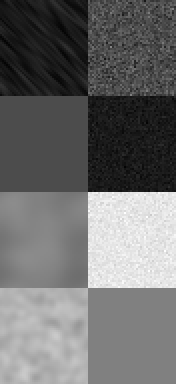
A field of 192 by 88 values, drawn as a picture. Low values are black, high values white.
It is made of 4 by 2 panels. Panel 1,1: very low, slanting down to the right, faint in contrast. Panel 1,2: low, fine-grained. Panel 2,1: low, flat. Panel 2,2: very low, fine-grained, faint in contrast. Panel 3,1: middling, smooth, faint in contrast. Panel 3,2: very high, fine-grained, faint in contrast. Panel 4,1: high, blotchy, faint in contrast. Panel 4,2: middling, flat.
